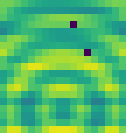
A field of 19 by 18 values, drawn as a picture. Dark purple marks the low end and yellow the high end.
Average level on the scale: 70%. Lone odd cells: 2, each lower than its neighbours. Seam: none. Rings: centred on the bottom middle.
